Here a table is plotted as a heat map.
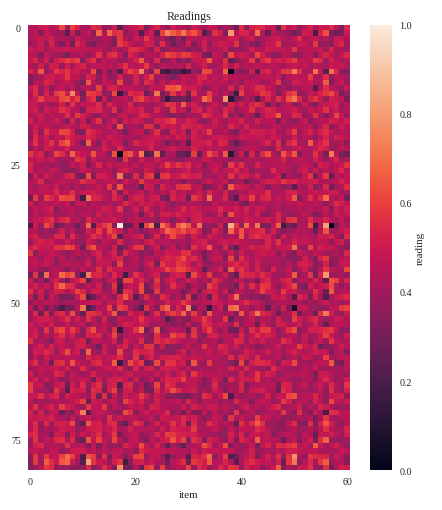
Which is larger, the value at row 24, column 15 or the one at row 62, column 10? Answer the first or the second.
the second
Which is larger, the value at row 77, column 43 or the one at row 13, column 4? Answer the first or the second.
the second
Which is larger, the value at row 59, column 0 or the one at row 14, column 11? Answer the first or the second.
the second
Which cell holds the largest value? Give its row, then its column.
36, 17
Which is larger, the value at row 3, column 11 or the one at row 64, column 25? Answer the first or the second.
the second
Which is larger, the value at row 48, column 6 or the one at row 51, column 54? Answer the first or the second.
the first
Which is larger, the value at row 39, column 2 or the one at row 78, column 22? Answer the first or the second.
the first
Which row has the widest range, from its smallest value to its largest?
36
